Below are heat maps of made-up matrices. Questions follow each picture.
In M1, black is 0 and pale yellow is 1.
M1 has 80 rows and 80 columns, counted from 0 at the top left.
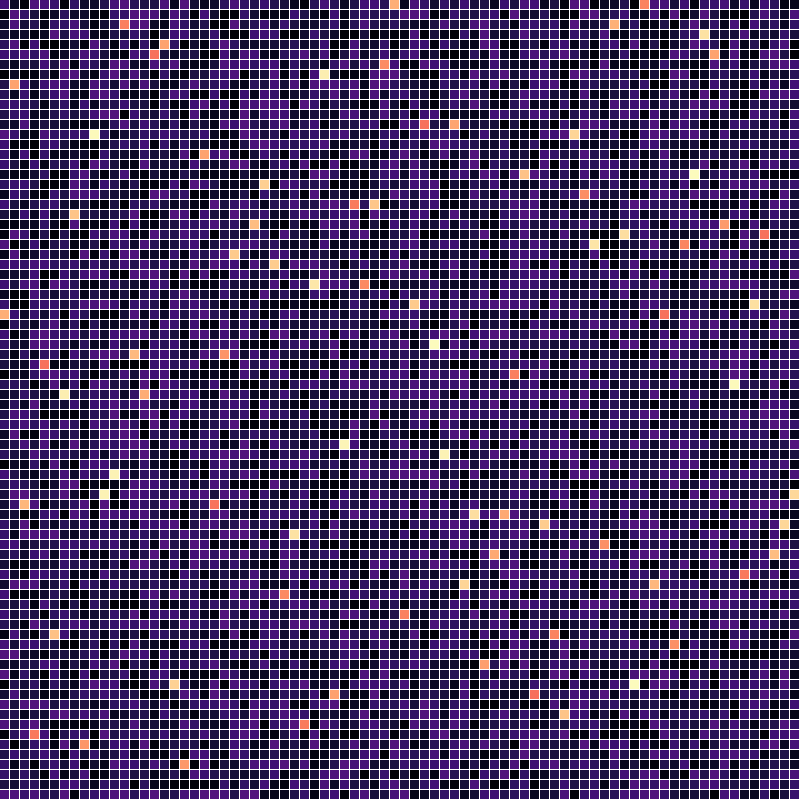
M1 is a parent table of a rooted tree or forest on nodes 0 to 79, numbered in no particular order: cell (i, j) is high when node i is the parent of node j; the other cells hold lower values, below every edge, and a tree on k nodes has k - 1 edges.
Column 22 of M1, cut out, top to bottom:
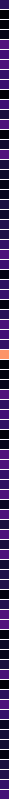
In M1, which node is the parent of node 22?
35
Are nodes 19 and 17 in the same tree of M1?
no
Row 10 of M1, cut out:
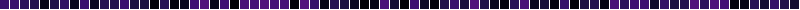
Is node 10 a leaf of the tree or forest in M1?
yes
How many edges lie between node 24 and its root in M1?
0
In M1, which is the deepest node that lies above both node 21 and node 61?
50
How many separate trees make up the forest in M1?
2
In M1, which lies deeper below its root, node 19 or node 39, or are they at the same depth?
node 39
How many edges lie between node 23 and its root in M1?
9
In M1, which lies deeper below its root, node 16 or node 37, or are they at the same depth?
node 37
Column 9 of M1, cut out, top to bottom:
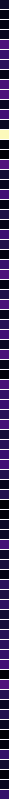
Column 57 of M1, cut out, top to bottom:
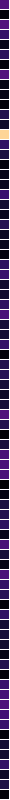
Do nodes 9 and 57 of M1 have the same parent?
yes
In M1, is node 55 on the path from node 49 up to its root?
yes
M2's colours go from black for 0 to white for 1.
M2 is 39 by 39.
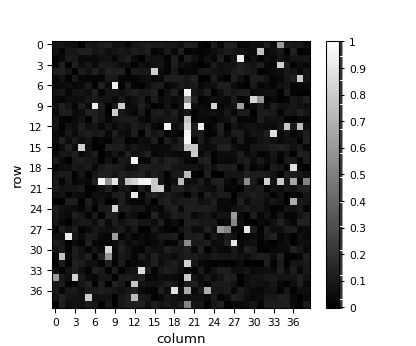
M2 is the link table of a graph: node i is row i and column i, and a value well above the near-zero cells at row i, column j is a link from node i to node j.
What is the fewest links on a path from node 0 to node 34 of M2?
1
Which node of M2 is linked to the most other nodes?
node 20
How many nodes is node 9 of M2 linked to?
5
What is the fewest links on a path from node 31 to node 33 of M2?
4
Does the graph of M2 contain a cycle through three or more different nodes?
no
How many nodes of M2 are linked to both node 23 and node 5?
0
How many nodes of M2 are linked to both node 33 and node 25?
0
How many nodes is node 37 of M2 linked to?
2
